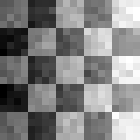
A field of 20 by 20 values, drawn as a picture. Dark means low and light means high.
A checkerboard runs through the table. Overall the values sit about 50% of the way up the scale. There is an overall slope up to the right. There are no lone odd cells.
